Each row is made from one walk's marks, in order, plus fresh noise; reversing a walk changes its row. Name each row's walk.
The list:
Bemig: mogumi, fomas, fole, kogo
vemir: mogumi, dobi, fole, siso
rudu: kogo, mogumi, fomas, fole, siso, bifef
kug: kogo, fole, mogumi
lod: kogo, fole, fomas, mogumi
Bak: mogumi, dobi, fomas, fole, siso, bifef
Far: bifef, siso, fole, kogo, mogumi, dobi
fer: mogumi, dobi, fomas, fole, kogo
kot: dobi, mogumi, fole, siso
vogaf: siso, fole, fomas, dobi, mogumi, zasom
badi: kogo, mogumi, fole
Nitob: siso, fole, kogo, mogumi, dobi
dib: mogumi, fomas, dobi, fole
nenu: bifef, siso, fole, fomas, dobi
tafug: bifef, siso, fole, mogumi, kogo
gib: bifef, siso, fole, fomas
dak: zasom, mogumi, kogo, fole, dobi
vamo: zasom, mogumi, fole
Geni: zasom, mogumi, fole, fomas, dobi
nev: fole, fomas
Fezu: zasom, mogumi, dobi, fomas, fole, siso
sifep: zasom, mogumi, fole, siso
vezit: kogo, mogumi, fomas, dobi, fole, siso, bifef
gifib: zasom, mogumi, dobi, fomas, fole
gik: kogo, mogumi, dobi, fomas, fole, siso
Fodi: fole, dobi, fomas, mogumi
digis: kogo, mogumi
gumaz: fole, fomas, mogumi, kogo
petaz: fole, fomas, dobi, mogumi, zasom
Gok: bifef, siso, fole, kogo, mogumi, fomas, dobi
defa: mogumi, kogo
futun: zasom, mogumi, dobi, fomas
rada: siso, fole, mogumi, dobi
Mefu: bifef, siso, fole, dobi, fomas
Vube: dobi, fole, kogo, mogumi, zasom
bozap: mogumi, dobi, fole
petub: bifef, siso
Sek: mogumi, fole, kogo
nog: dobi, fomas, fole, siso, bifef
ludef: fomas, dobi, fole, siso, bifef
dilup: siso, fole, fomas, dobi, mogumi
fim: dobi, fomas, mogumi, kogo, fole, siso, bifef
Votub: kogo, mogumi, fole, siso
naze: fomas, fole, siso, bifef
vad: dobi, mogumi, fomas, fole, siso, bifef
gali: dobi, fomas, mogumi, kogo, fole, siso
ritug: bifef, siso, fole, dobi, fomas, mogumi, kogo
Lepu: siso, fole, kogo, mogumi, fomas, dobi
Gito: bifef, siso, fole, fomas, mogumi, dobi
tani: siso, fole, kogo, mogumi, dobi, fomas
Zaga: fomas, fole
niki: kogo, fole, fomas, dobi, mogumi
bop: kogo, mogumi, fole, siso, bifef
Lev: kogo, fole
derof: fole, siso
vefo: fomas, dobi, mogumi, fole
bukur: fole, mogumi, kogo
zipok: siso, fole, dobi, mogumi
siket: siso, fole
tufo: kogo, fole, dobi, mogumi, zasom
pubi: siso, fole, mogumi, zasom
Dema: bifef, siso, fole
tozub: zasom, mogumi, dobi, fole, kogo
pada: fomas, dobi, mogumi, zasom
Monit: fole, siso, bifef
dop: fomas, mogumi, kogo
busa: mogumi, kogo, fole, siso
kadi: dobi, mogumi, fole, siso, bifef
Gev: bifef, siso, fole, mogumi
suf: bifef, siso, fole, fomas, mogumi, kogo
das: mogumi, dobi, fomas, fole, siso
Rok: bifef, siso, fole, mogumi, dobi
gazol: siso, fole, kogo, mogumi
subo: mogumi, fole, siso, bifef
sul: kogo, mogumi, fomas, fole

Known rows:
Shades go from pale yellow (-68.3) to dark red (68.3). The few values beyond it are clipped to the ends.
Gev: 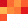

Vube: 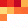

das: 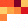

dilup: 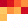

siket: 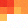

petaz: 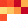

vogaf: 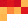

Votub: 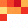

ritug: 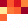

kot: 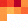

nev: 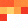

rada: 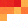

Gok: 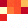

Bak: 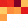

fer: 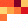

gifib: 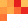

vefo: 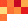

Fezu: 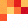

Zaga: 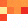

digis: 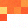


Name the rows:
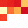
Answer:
rudu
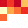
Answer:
gali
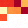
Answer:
gik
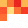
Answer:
tozub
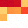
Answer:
tani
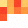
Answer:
vamo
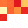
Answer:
sul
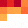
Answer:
kadi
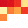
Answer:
Lepu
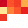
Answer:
Far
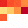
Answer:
Fodi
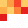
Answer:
Geni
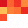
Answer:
tafug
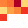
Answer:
Bemig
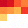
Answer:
zipok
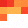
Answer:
Monit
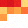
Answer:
Nitob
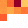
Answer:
Sek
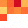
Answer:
badi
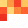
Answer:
sifep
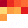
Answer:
nog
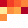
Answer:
ludef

